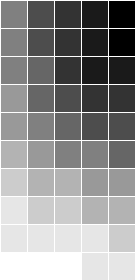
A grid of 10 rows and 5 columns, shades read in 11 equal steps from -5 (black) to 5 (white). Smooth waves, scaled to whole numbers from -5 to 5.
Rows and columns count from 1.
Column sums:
20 9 2 -6 -10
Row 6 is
2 1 0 0 -1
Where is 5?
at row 10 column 1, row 10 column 2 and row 10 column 3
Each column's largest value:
5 5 5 4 4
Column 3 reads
-3 -3 -3 -2 -1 0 2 3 4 5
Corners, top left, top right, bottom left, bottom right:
0 -5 5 4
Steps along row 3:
down down down same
